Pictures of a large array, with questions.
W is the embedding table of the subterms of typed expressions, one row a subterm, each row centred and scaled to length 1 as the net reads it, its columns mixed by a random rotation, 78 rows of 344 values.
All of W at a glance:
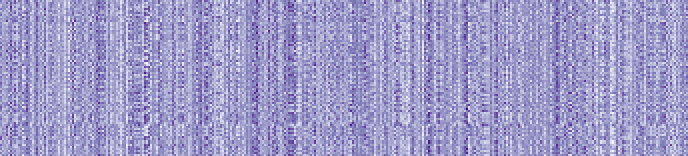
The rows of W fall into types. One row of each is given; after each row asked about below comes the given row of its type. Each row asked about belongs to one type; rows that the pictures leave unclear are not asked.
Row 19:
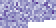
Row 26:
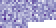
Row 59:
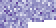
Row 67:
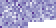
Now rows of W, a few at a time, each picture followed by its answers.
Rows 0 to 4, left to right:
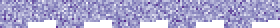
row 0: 26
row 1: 67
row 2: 19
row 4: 59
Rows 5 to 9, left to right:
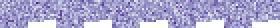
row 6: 26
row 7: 59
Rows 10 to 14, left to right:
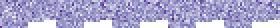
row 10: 67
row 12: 19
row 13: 26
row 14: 19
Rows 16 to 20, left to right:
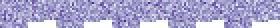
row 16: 26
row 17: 19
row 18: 19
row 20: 59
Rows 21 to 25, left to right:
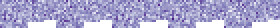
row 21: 26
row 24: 26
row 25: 67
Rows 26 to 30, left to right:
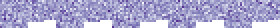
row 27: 59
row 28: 67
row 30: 19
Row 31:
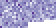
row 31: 67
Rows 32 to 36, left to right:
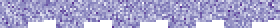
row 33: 59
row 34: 67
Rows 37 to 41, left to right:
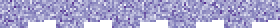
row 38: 59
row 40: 19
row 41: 59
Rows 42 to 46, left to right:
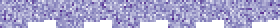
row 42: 26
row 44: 26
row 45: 26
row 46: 19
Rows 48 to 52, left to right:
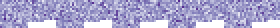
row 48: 26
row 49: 19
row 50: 26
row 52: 26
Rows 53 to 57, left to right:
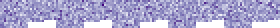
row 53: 59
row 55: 26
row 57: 19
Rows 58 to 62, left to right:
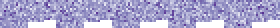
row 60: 19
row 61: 26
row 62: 26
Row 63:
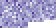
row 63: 67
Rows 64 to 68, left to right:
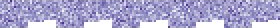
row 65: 67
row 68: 59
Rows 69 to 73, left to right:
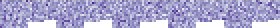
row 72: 59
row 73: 19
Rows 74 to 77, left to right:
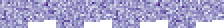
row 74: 19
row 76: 19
